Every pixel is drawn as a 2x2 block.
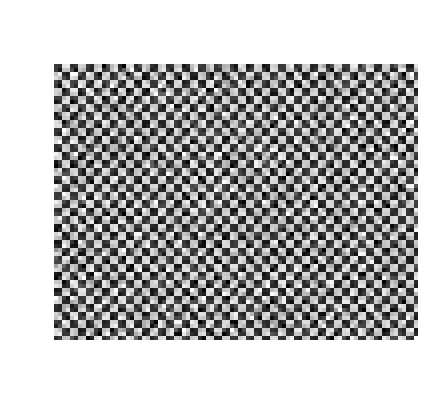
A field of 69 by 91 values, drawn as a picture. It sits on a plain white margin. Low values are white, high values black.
The field is checkered. Neither half mirrors the other. The values fall into two levels. No seam splits the table. On average the colour sits 50% of the way up the scale.
